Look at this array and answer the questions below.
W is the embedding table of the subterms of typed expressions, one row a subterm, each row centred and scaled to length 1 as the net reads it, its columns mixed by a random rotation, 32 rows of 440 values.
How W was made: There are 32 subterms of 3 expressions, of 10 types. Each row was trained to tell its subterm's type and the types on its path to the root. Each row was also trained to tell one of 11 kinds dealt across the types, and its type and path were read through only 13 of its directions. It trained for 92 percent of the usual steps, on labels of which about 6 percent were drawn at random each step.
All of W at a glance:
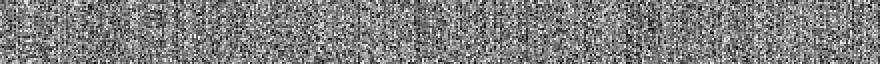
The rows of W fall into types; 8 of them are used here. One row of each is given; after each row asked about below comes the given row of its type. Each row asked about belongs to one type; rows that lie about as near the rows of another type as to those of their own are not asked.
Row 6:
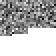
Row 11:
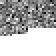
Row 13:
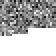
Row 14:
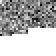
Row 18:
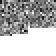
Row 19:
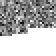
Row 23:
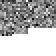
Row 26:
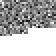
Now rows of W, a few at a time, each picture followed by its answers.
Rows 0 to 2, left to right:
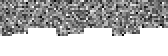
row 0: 23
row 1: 23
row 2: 18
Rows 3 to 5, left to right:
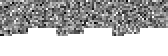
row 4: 13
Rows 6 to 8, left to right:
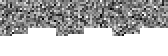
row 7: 26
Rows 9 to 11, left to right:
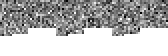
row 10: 14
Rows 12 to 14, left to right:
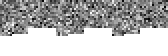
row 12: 23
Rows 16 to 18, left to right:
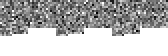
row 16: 13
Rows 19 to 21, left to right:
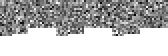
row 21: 6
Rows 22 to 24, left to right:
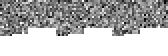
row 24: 14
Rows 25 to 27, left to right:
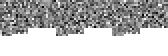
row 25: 13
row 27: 6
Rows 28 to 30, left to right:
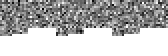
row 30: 14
